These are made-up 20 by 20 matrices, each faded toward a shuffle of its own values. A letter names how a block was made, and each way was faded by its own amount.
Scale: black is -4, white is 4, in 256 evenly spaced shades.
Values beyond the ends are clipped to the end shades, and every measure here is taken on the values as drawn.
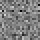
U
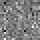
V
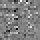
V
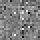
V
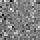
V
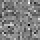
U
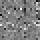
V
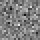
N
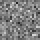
N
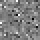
V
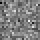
N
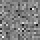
U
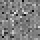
V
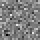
N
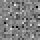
V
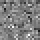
V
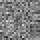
U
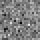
N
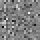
V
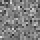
N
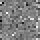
V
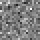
U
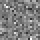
N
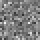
U
